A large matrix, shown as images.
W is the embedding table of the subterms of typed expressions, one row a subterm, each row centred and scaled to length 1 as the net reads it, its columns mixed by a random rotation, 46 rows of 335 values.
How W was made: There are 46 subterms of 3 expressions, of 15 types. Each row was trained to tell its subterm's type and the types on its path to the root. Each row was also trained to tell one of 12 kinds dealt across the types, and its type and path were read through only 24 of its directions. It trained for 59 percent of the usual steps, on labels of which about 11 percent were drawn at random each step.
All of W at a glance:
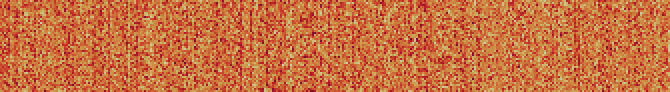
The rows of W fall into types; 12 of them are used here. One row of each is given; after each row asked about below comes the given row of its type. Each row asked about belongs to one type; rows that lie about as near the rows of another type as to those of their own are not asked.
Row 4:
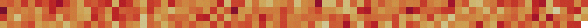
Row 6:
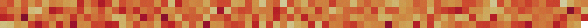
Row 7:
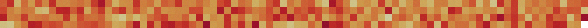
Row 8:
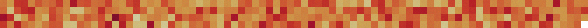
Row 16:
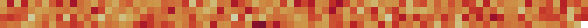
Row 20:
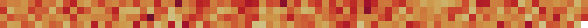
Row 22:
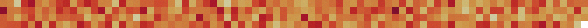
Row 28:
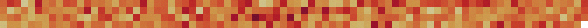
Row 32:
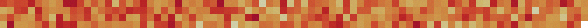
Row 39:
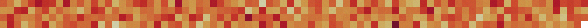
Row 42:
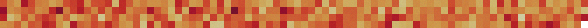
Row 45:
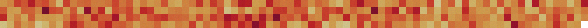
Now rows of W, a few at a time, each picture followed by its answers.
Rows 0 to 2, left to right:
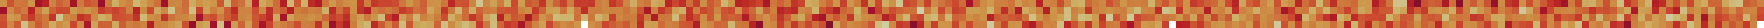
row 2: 22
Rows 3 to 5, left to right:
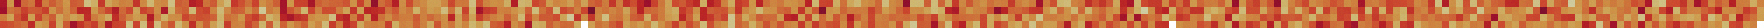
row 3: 42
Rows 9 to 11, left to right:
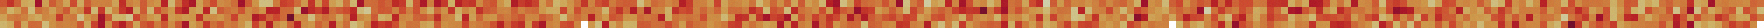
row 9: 28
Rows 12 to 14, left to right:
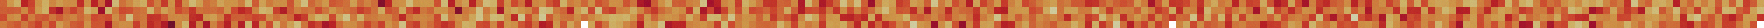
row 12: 22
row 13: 4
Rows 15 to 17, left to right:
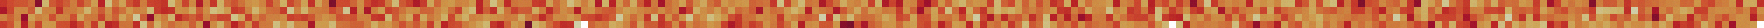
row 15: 6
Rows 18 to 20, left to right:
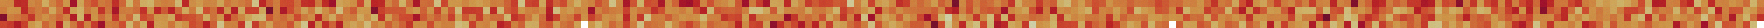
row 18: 42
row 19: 20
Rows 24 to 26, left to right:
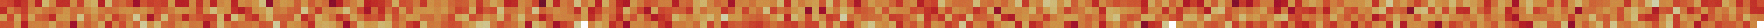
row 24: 6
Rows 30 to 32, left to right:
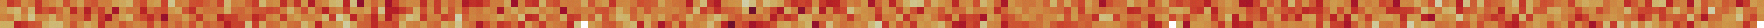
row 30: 28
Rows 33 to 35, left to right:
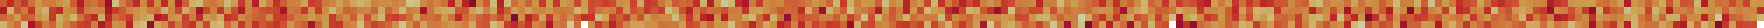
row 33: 8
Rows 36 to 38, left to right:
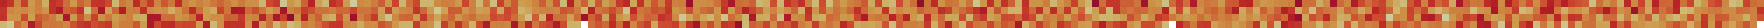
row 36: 7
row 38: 22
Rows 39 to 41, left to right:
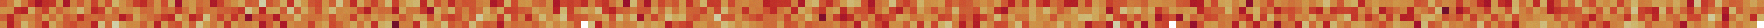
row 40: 28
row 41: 42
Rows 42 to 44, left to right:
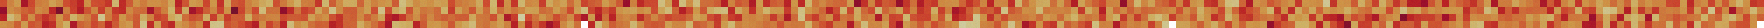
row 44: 20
